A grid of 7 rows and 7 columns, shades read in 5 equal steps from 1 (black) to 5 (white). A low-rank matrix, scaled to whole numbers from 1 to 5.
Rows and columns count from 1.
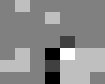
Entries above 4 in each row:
0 0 0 0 1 0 0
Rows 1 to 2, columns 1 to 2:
3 4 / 3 3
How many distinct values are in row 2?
2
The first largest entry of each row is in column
2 4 1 1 5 1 5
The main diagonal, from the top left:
3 3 3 3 5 4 3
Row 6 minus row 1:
1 0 0 -1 1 1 1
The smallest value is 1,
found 2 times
